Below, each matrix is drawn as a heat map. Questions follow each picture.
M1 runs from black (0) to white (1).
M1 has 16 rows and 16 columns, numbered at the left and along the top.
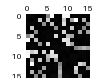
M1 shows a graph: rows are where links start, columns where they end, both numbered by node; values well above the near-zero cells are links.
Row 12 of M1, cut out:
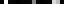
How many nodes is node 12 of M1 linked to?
4
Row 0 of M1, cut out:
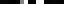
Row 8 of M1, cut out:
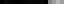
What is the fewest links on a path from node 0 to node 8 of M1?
4
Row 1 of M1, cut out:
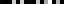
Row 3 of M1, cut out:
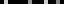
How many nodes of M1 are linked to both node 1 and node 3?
2
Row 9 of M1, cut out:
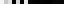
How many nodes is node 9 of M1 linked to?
5
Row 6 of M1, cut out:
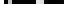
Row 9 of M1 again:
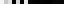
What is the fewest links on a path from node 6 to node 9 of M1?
1
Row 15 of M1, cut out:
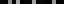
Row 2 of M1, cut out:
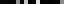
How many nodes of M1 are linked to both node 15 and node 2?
1
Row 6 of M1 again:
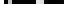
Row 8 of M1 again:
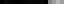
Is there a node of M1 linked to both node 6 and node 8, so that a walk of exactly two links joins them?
no
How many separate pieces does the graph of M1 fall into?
1
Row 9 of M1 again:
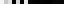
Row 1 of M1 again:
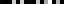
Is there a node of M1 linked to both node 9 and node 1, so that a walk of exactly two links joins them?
no
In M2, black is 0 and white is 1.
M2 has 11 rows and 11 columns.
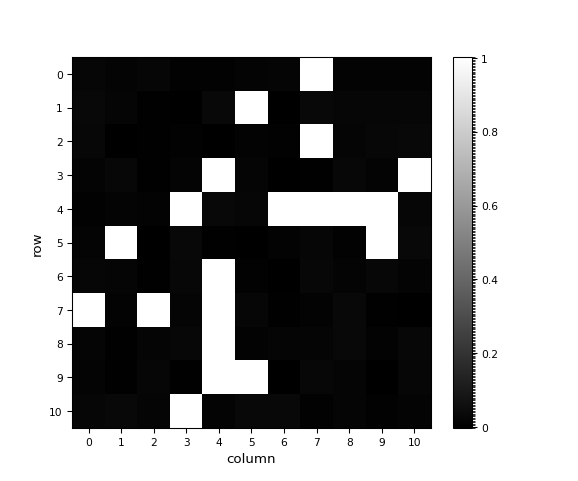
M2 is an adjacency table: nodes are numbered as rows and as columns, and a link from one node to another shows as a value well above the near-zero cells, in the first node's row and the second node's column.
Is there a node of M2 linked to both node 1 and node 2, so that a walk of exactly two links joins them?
no
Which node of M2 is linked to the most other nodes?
node 4
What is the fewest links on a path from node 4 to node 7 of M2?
1
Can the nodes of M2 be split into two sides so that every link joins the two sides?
yes
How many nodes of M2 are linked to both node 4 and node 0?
1
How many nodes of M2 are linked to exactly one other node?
6
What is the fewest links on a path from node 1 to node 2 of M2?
5
